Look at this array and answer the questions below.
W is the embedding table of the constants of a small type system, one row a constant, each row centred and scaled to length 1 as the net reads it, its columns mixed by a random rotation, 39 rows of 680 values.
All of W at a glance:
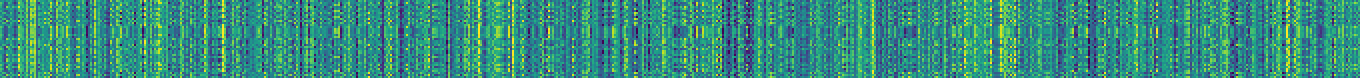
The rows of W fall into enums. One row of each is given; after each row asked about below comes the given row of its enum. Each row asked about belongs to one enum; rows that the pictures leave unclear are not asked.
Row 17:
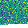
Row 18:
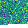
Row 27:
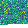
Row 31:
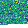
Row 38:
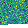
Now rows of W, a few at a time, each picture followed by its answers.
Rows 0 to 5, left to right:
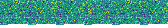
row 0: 31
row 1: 17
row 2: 18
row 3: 27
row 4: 31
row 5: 18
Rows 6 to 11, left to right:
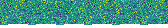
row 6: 38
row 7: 31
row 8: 18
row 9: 38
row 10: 27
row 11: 38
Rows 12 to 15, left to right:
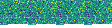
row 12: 31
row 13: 17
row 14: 18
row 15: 18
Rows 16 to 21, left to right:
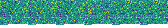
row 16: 18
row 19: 27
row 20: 31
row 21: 31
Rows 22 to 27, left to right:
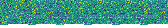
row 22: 38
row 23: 27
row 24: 17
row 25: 31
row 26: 31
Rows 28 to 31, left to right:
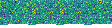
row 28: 18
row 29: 27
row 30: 27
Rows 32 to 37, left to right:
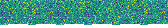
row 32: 17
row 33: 27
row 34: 17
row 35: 18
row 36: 38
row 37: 27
